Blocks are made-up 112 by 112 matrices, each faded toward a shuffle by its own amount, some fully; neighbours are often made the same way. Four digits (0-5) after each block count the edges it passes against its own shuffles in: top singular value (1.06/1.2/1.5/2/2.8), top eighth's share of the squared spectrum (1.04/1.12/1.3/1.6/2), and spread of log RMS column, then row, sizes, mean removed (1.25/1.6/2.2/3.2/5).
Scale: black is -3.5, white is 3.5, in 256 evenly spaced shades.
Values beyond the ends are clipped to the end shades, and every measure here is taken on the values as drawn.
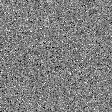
0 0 0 0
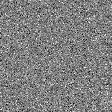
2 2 0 0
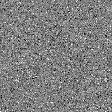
3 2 1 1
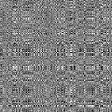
5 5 4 4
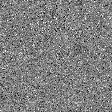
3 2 0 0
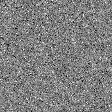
0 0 0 0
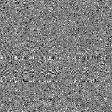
4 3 1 2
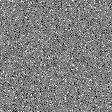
2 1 0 0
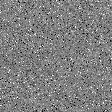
0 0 0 0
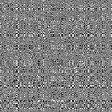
5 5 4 4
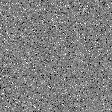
2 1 0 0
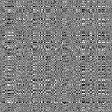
5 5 4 4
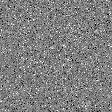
3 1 1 0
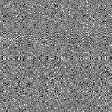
5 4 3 3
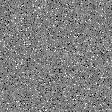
2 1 0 0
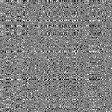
5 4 3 3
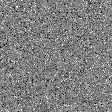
1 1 0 0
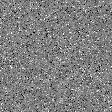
2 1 0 0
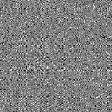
5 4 3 3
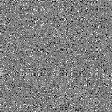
4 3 2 2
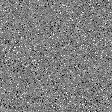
0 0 0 0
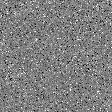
1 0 0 0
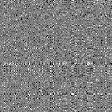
5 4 3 3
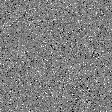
0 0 0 0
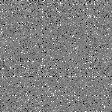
2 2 2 2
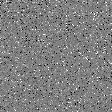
1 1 0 1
